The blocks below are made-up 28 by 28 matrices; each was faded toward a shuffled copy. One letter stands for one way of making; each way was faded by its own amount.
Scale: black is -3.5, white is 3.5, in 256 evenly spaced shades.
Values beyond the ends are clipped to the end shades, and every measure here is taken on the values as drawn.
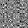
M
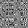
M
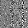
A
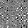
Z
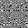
Z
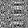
M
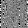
A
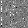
A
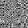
M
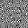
M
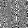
A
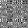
M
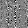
A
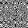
M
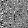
A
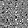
Z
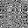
M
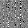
A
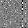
A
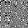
M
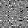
Z
